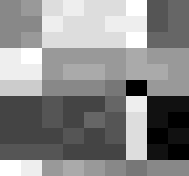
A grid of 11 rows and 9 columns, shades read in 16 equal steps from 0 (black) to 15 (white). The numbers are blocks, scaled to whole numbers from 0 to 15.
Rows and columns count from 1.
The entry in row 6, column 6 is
7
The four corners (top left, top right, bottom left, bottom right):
8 6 15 8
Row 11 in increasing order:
7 8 8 8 9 9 10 14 15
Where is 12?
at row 6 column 1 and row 6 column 2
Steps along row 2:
same up down same up same down up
